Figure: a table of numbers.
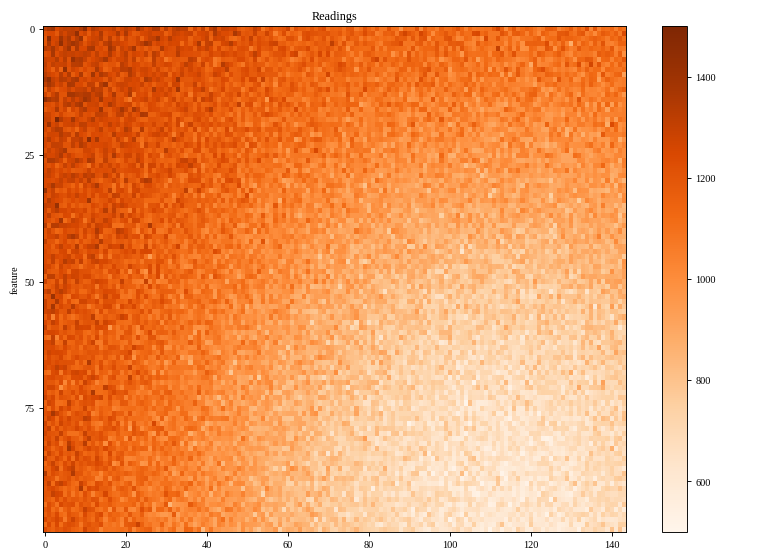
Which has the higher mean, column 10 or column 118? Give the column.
10
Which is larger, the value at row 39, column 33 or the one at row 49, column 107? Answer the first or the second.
the first
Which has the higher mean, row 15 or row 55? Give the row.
15
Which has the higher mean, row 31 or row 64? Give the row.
31
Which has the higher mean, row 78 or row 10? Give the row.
10
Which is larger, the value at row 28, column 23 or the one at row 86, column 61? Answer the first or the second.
the first
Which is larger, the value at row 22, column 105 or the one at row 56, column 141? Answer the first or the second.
the first
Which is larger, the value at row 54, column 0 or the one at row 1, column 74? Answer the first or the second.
the first
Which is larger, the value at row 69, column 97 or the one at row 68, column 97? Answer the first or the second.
the second
